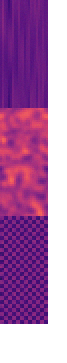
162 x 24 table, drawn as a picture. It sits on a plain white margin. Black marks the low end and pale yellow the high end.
It is made of 3 by 1 panels. Panel 1,1: low, streaked downward, faint in contrast. Panel 2,1: middling, blotchy. Panel 3,1: low, checkered.
